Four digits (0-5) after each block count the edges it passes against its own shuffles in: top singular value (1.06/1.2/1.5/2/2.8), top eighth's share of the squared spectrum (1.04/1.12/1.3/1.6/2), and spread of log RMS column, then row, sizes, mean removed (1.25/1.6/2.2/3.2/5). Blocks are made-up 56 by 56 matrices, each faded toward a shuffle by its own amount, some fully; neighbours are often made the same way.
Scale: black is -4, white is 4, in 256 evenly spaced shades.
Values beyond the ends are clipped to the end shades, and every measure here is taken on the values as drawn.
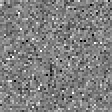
2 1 0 0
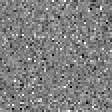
2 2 0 0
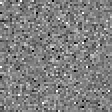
0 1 0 0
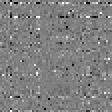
4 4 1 2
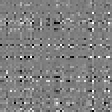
4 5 3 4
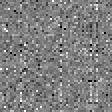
4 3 2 1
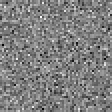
3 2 0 0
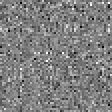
4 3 2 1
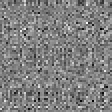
4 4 2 2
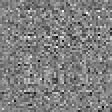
4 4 2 2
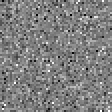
1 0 0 0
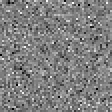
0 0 0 0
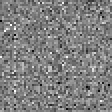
3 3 1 1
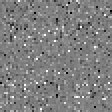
2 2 0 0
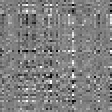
4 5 3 3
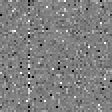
3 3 1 0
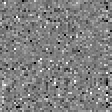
3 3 1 1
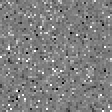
1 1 0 0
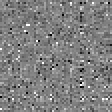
3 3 2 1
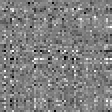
4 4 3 3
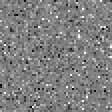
0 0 0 0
